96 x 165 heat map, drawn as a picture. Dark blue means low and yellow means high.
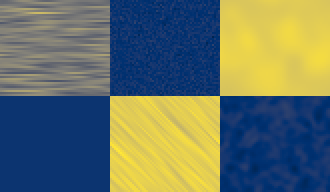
It is made of 2 by 3 panels. Panel 1,1: middling, streaked across. Panel 1,2: very low, fine-grained, faint in contrast. Panel 1,3: very high, smooth, faint in contrast. Panel 2,1: very low, flat. Panel 2,2: very high, slanting down to the right, faint in contrast. Panel 2,3: very low, blotchy, faint in contrast.
